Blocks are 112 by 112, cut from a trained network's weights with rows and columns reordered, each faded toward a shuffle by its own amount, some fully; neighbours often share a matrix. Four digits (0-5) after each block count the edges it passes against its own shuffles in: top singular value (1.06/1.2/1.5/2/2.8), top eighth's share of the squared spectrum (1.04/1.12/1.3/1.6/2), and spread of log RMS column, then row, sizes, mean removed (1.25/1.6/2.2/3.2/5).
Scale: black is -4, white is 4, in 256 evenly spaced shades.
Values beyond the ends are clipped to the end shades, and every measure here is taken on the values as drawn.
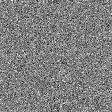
1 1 0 0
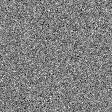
0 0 0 0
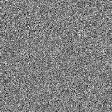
3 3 2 1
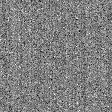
2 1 0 0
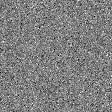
0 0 0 0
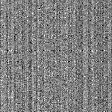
4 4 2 3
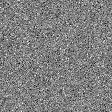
0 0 0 0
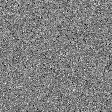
0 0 0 0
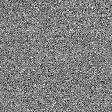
1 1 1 0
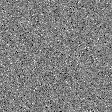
0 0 0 0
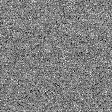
1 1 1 0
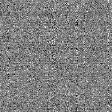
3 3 3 0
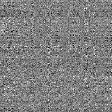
4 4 3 2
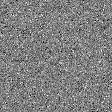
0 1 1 0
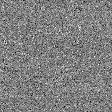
1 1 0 0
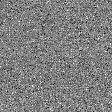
1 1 0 0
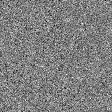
2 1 0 0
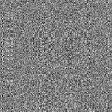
4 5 3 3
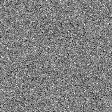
1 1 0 0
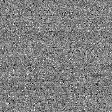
2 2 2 0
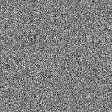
3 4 2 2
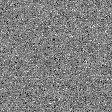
1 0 0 0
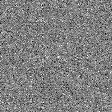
1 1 1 0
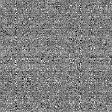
3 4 3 2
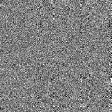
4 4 3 2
